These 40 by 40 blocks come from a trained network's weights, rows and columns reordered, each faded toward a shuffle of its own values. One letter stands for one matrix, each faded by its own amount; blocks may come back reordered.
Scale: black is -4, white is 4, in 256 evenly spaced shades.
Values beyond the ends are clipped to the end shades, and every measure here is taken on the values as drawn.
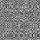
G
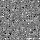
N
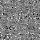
N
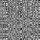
G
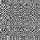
G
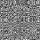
G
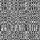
G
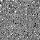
N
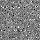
N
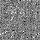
N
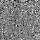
N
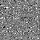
N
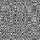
G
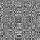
G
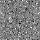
N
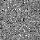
N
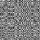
G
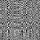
G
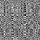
G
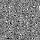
N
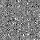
N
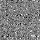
N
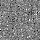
N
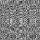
G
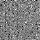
N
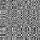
G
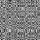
G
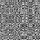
G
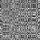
G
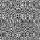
G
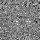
N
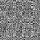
G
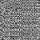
G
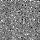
N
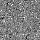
N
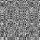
G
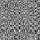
G
